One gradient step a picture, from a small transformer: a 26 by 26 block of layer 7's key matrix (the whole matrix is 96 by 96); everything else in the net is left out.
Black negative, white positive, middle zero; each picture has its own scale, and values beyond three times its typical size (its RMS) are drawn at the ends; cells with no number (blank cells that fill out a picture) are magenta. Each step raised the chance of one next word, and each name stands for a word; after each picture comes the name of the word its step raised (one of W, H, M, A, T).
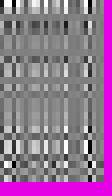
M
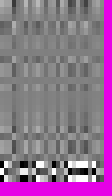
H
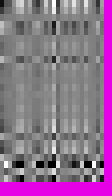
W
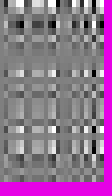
W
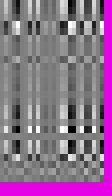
H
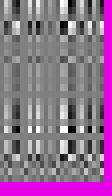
H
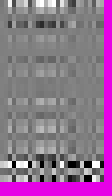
W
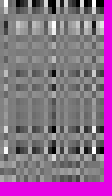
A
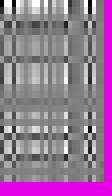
M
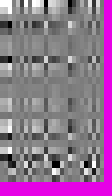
M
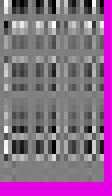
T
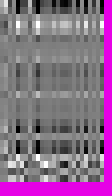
T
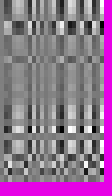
T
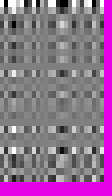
W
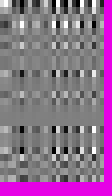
A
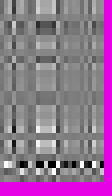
W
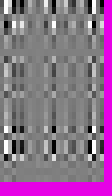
T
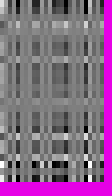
H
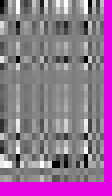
M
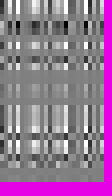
M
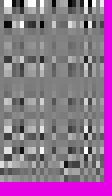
T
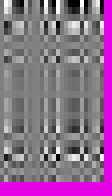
H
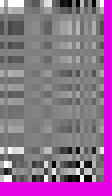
W
